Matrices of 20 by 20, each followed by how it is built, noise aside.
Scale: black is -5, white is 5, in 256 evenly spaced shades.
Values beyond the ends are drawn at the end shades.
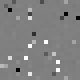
sparse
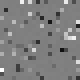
sparse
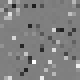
sparse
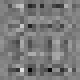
low rank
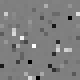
sparse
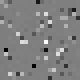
sparse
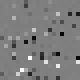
sparse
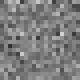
low rank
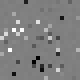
sparse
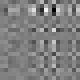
low rank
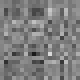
low rank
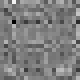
low rank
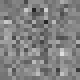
low rank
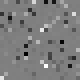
sparse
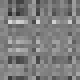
low rank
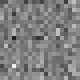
low rank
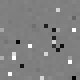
sparse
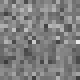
low rank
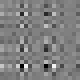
low rank
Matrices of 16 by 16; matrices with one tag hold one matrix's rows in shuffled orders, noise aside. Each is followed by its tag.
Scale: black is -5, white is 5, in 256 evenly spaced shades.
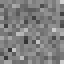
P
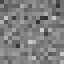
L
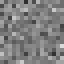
P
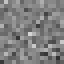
L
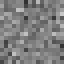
P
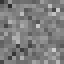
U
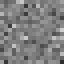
P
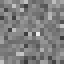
P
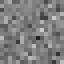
L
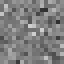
L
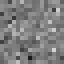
U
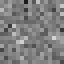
P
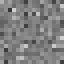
P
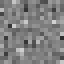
P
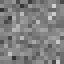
U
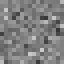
L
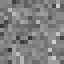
U
